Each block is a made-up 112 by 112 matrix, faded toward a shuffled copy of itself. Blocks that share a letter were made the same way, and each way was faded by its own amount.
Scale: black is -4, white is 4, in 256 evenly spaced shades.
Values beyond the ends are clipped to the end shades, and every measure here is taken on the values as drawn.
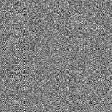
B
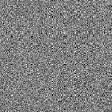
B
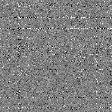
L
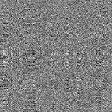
B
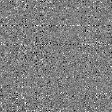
L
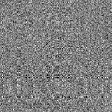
B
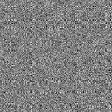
B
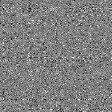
L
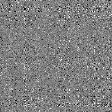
L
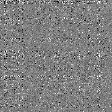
L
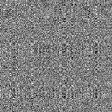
B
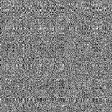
B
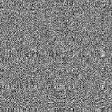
B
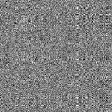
B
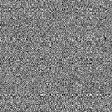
B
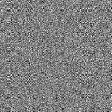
B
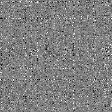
L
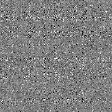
L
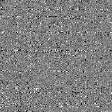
L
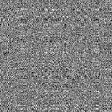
B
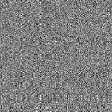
B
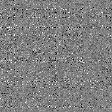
L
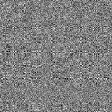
B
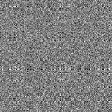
B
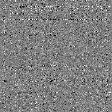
L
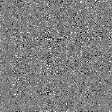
L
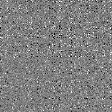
L
